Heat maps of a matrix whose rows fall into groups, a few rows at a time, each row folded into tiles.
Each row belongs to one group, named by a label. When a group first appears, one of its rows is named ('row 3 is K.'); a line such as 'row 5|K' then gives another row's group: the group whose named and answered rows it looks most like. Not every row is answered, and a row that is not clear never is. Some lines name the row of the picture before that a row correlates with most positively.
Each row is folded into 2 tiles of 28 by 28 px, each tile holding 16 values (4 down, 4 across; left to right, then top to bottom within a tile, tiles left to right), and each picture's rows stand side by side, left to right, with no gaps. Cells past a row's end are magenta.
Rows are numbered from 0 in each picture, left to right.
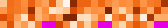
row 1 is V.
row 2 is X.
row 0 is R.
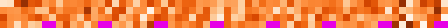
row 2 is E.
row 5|X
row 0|V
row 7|X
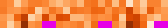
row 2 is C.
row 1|X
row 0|E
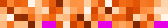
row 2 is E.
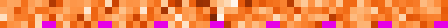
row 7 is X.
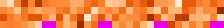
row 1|E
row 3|V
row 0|V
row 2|V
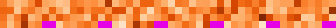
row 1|X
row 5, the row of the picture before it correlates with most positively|3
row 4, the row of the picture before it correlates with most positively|2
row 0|E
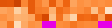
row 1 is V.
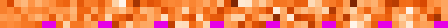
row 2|V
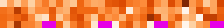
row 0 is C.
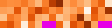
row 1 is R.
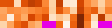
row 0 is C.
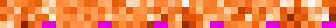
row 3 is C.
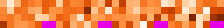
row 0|V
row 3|E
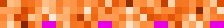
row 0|E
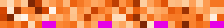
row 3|C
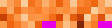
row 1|E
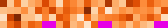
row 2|V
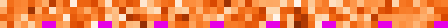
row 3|V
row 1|C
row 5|C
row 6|X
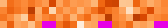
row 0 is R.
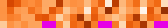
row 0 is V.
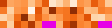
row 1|C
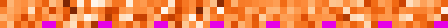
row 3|R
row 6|X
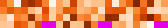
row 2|V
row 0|C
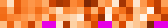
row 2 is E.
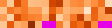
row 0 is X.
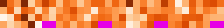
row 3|V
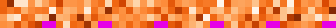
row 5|V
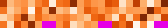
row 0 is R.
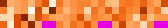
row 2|R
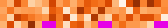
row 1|X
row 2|V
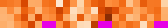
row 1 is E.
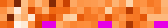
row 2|C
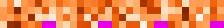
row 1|X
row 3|E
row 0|C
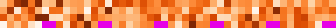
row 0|V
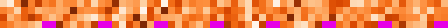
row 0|V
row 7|E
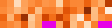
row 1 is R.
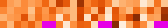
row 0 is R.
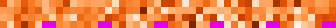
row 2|R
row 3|E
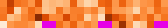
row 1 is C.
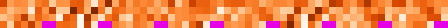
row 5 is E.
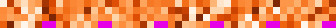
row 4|R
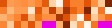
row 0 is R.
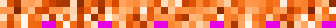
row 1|X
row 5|R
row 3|V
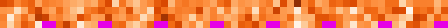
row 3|R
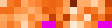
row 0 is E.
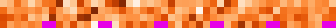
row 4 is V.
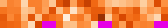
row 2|C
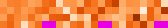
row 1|X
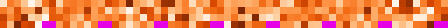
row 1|R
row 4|C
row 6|R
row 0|C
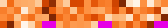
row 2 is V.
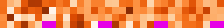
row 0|X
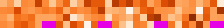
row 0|C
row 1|X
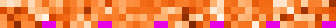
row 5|X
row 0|C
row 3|E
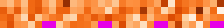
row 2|R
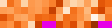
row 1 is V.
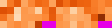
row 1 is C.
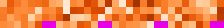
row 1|X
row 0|E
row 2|V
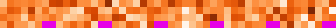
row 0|R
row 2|X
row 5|R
